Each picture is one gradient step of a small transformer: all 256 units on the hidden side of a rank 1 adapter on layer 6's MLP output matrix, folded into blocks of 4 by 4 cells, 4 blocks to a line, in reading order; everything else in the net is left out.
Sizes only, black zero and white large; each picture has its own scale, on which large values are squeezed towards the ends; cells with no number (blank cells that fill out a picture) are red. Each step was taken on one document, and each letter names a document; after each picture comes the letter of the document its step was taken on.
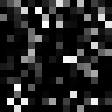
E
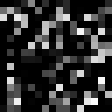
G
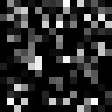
E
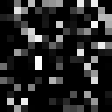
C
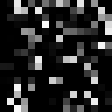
C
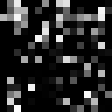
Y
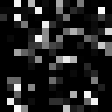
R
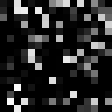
E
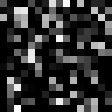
E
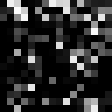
E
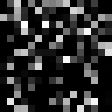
C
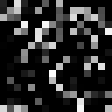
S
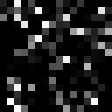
R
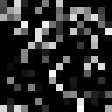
S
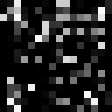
Y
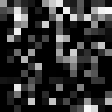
E
